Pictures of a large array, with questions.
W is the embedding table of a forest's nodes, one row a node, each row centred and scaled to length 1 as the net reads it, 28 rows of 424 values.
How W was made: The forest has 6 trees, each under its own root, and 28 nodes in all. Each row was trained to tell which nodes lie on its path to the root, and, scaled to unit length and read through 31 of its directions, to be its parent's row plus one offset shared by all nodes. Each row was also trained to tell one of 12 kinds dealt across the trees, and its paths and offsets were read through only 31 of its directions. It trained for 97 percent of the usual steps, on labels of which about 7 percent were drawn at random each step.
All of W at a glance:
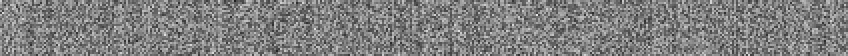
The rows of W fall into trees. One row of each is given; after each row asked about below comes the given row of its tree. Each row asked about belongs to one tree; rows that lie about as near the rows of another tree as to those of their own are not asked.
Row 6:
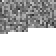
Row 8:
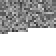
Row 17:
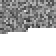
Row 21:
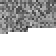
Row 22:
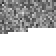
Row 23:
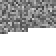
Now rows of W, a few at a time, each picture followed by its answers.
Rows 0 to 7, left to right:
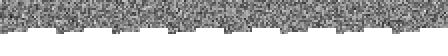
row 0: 8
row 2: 8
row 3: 22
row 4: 6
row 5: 17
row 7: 23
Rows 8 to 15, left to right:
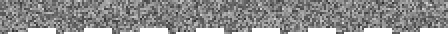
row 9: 6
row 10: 6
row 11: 22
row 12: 21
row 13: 6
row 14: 22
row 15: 22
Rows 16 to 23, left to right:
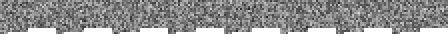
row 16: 17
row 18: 21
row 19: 6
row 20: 8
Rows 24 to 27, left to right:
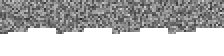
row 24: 22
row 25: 23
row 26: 8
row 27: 17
